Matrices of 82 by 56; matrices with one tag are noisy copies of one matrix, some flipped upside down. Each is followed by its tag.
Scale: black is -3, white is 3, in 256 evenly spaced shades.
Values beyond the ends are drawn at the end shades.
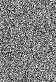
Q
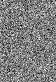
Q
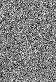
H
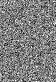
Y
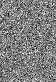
H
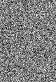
Q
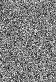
H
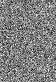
Q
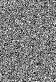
Y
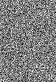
Q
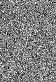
H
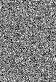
Y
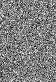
H
